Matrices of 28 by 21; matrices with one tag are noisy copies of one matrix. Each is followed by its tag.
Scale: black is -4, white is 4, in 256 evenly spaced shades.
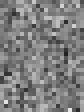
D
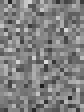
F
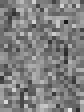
D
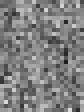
D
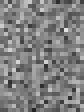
F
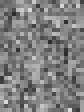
D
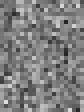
D
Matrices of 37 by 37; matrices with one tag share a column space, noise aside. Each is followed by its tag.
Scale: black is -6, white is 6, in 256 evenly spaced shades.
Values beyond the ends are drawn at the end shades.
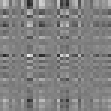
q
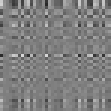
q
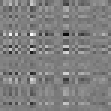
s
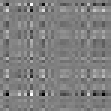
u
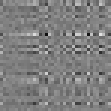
s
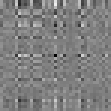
q
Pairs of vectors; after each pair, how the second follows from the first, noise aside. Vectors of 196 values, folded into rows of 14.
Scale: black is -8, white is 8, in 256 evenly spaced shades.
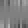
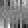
scaled up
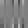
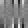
scaled up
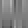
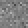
shuffled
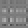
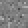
shuffled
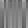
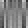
scaled up
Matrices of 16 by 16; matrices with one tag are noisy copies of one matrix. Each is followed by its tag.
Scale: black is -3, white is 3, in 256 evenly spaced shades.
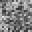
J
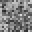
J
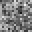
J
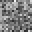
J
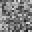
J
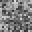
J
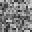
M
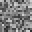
M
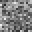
J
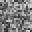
M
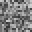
M
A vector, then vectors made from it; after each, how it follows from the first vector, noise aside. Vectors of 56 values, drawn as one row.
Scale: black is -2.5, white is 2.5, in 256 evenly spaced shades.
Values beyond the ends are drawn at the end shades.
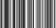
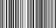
sign-scrambled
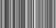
shrunk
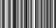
sign-scrambled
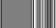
partly zeroed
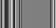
partly zeroed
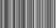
shrunk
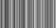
shrunk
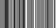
partly zeroed
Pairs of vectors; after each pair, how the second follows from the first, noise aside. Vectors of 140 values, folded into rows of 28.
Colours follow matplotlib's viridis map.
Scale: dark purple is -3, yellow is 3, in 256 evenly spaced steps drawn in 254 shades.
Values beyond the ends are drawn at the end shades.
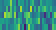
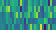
shuffled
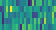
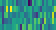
copied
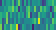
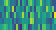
shuffled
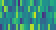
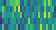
shuffled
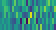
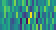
copied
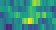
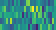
shuffled
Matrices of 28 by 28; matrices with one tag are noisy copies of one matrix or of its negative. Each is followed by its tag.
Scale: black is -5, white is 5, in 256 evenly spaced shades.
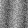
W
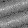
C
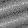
C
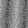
W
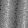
W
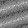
C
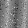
W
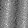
W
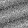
C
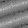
C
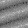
C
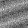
C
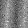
W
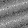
C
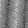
W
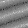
C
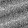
C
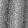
W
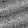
C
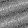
C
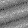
C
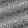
C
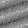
C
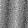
W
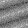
C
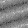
C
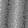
W
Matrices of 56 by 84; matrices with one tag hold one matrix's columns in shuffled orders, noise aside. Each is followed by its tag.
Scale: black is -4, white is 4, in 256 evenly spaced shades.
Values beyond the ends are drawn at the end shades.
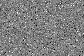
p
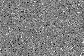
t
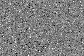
t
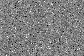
t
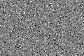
p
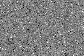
t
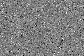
p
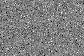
p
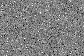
p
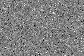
p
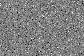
p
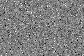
p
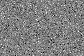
p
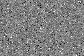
t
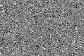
t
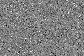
p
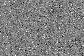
t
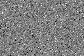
p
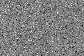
p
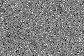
p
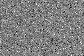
t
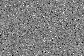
p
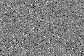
t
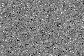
p
